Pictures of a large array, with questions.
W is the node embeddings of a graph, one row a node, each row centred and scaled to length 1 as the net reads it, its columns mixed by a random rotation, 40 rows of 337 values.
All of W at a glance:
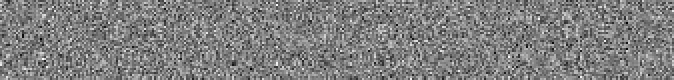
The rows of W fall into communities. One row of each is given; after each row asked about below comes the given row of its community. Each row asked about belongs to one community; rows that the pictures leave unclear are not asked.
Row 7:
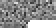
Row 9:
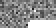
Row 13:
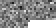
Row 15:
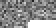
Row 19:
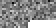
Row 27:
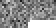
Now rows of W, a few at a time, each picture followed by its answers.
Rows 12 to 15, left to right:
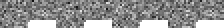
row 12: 15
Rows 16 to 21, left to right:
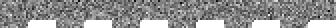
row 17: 15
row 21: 7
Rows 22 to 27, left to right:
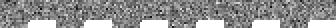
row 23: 13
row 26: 9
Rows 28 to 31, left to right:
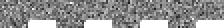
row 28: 27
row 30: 27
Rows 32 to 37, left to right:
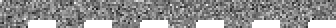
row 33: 27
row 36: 15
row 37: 19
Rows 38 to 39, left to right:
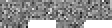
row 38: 7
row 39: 7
